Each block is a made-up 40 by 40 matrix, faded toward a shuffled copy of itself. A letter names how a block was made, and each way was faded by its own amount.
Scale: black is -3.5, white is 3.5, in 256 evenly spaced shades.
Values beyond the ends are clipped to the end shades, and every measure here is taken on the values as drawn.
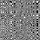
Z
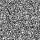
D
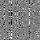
Z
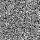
D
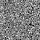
D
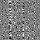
Z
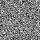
D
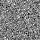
D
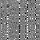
Z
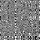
Z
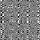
Z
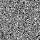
D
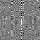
Z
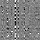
Z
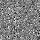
D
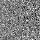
D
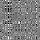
Z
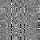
Z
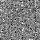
D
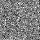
D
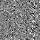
D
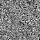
D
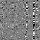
Z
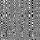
Z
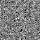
D
